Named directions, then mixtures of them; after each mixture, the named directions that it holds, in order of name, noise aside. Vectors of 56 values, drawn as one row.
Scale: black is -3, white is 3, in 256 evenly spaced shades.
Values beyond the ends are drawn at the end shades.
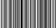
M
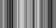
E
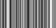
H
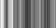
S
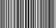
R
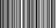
M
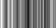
H, S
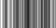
H, S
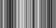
E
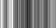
E, S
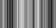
E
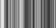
E, S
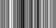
E, H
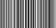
R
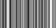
H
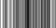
H, S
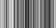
R, S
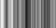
S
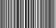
R
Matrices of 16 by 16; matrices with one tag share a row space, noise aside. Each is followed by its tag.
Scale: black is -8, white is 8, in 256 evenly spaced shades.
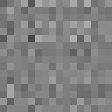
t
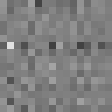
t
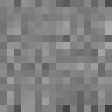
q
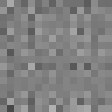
t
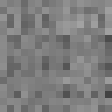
q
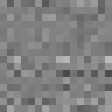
q
